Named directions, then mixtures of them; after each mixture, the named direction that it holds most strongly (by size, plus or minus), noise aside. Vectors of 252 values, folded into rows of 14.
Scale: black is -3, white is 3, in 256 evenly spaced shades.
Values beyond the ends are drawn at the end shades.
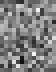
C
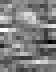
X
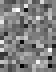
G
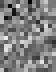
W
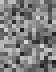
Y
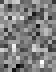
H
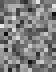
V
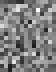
C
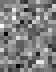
V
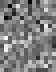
W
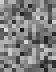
Y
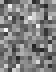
H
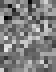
W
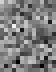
Y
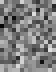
H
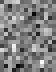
H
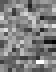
X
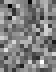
W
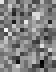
Y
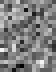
H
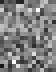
C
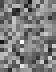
V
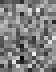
C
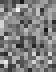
C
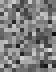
Y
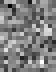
W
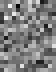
W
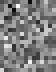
W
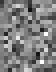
V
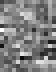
X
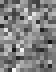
H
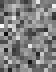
V
